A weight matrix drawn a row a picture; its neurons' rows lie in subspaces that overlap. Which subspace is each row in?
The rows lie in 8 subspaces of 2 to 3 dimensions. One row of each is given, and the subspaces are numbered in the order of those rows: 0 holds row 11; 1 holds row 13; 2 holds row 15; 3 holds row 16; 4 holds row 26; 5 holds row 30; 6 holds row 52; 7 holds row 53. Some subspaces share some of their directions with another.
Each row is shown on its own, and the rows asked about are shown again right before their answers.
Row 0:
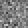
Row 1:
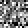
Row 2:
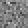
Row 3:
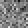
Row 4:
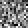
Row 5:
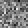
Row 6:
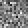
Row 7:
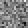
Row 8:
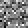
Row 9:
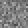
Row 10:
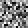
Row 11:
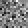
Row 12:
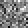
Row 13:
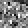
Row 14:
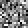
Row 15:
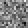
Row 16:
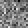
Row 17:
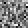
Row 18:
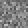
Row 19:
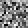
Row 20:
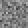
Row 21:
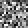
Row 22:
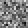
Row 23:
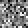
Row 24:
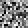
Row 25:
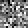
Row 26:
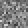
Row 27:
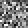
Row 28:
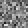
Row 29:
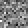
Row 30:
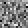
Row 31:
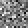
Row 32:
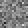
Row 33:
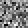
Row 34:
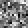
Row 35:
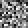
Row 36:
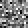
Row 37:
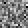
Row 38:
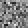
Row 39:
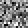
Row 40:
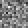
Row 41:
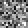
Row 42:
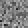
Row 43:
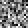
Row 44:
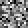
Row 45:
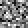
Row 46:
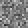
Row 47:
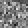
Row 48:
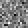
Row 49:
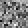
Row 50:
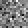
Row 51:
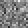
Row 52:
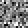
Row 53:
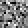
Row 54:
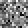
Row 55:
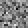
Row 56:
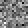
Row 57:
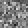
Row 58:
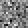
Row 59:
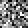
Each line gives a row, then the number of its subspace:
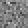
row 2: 7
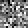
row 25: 0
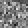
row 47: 1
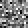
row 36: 7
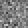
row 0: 0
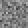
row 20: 6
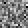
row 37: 5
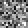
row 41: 2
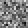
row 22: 2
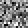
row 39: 6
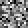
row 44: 7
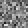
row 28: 4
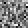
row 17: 5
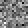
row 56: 4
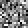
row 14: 1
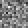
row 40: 6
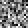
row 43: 5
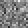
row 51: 3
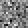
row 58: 0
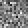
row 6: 7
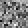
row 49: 1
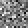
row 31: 0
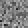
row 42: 2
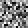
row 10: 3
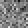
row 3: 3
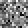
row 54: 0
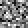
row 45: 7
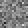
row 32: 4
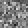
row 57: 1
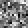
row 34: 1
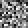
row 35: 6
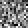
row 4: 5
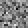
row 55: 7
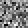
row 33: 6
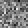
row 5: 3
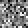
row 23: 0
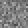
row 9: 5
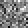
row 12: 3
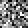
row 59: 0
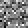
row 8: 4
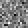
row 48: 1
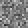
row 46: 7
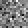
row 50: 0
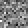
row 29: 4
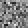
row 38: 7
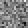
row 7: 2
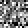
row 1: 6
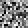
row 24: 2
